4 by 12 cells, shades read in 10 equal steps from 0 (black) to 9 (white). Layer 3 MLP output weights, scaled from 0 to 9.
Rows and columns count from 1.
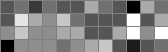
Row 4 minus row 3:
-5 -2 0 0 -2 -1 3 4 -3 -8 -2 -5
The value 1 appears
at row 4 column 10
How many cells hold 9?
3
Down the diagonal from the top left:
3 8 5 5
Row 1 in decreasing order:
6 6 4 4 4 4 3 3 3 3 2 0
